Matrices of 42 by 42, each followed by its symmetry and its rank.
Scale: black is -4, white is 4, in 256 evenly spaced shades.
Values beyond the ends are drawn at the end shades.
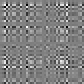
symmetric, rank two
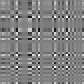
symmetric, rank one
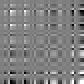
symmetric, rank one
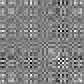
symmetric, rank three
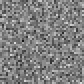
neither, full rank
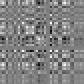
symmetric, rank two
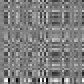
neither, rank two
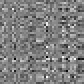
neither, rank five
